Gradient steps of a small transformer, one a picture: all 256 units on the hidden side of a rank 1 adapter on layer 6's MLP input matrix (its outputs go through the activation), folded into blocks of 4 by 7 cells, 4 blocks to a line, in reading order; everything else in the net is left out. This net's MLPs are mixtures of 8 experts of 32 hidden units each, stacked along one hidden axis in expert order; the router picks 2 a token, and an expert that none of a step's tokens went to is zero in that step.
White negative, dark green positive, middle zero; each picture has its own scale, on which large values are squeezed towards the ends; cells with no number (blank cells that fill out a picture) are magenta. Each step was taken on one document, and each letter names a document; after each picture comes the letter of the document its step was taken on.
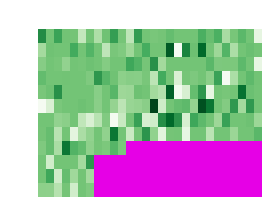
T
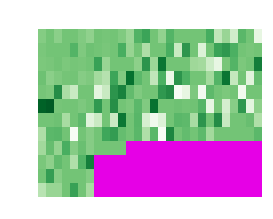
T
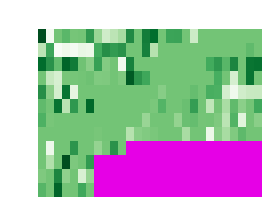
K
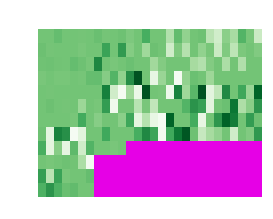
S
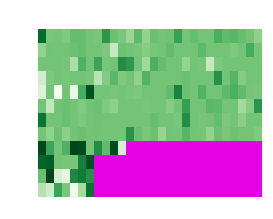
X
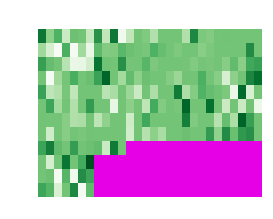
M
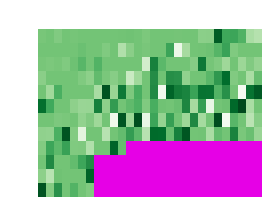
S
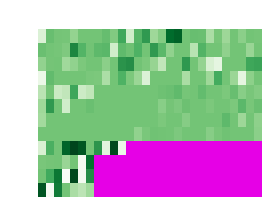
X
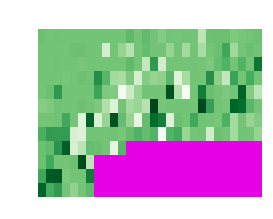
S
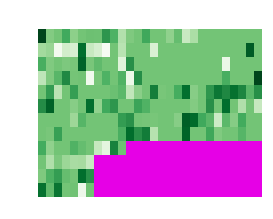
K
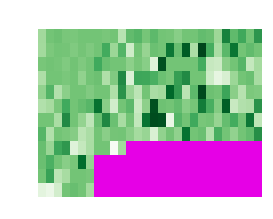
T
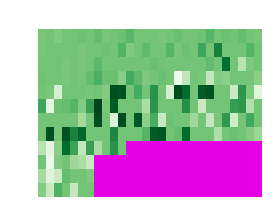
S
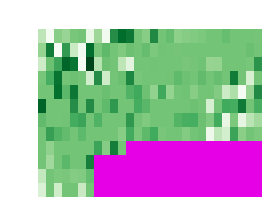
K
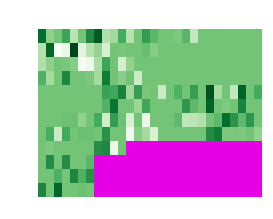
K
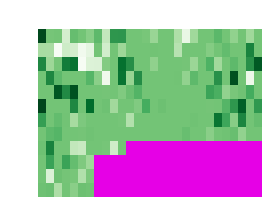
K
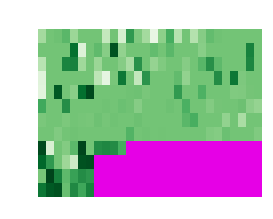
X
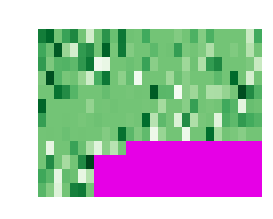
M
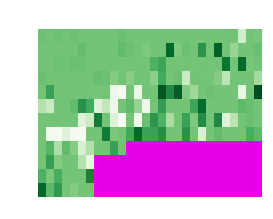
S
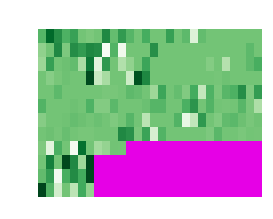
M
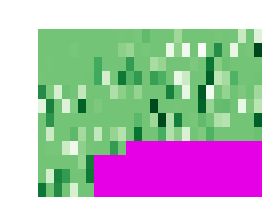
T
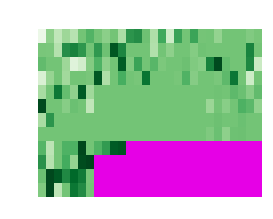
X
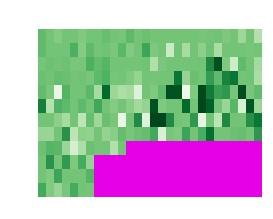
T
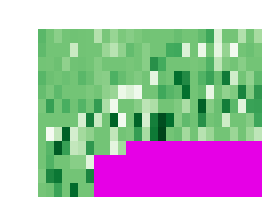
T
